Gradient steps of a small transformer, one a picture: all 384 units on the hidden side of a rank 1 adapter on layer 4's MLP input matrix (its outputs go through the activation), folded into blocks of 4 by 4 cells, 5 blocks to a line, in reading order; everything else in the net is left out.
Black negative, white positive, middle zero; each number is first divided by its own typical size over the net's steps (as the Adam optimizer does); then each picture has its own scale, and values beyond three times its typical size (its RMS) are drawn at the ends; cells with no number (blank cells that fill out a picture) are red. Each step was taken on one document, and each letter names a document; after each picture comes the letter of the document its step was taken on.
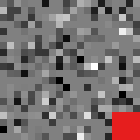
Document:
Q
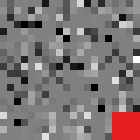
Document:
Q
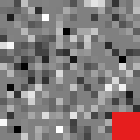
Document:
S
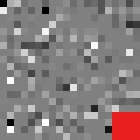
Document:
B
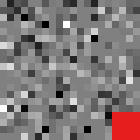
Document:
S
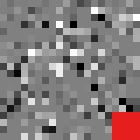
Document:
Q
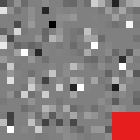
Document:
B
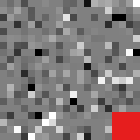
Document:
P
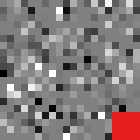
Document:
P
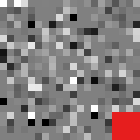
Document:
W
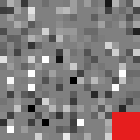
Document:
P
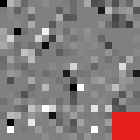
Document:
B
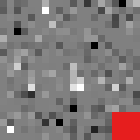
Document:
B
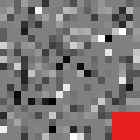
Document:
Q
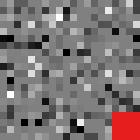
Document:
W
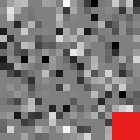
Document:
S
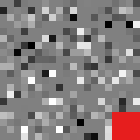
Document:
P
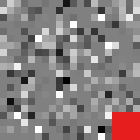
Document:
S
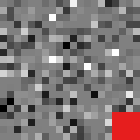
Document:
P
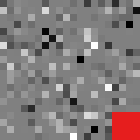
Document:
B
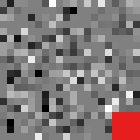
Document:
W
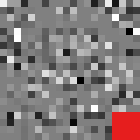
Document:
S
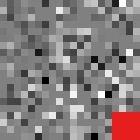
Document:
S
